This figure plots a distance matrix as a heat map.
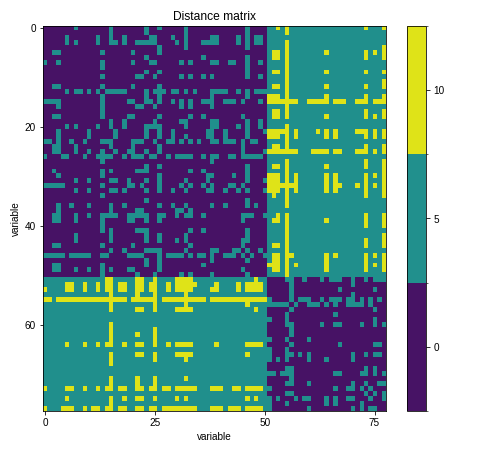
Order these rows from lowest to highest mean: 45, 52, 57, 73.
45, 57, 52, 73
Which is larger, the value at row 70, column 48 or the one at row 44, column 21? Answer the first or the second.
the first
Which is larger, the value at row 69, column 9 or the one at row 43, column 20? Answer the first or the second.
the first
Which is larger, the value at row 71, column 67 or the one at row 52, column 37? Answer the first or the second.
the second
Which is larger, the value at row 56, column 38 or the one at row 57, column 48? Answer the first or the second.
the second
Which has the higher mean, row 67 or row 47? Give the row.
67
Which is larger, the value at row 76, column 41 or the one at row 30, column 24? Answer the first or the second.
the first
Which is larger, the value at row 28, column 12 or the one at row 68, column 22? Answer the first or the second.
the second
